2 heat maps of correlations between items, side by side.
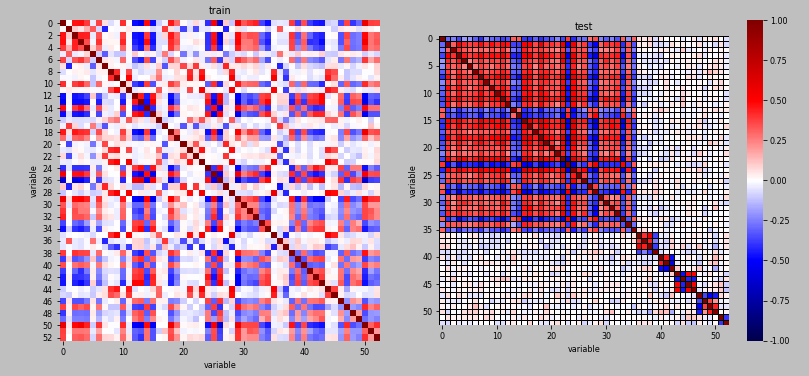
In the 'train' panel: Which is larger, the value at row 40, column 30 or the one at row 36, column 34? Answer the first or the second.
the first
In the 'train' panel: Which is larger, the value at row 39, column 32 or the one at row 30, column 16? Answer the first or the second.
the second
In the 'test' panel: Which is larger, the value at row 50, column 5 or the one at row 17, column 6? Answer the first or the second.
the second
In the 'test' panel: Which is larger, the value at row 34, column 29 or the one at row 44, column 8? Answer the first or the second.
the first
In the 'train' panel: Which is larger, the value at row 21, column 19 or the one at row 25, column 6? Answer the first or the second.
the second
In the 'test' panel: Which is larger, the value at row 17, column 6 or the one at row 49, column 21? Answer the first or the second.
the first
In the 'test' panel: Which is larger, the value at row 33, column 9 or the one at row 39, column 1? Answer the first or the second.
the second
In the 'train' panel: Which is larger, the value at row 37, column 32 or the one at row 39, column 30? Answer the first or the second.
the first
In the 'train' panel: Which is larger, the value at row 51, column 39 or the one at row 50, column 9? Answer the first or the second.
the second
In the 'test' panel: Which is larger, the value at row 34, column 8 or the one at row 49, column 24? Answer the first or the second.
the first
